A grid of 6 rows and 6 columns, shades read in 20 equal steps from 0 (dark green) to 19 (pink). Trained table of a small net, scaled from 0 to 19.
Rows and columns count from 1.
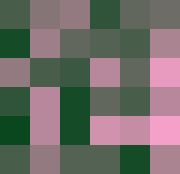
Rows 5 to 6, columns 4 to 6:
16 15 19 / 6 1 13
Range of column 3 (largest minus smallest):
10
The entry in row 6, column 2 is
11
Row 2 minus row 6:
-4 1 1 0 4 0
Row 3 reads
11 5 4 14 7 18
